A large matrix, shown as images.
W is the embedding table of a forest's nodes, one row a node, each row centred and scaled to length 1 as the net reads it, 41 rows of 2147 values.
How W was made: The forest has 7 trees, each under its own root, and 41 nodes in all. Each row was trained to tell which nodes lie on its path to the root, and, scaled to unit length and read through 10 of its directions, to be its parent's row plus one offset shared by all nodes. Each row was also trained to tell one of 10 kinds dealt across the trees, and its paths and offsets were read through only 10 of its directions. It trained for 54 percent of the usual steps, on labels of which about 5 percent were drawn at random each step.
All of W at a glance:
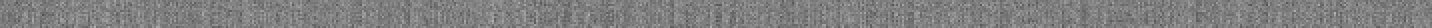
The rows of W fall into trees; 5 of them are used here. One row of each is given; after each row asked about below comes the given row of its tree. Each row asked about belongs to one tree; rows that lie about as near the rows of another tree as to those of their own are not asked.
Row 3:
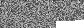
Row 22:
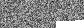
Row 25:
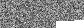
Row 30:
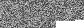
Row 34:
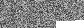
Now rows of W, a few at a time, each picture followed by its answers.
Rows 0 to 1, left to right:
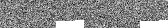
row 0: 30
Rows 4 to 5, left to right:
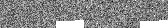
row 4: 34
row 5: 30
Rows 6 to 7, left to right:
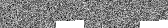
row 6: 30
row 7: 30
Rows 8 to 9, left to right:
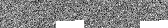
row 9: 34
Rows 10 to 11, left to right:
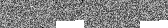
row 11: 34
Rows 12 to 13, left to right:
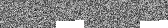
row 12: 22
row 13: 34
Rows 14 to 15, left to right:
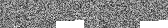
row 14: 25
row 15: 25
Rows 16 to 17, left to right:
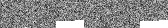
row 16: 22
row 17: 25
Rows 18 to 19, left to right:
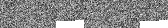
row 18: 22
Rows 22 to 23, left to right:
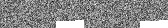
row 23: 30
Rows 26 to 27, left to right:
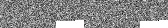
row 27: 30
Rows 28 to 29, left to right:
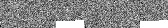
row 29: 34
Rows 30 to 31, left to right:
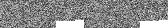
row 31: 30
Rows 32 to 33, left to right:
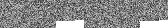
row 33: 22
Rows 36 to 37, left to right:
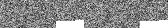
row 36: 25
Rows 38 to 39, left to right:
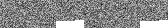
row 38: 25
